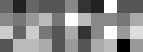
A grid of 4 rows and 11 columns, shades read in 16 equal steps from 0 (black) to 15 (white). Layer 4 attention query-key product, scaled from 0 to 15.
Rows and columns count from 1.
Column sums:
31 26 38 33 22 42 22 28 49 21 37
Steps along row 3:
down up down down up down up up down up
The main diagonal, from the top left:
6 7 12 10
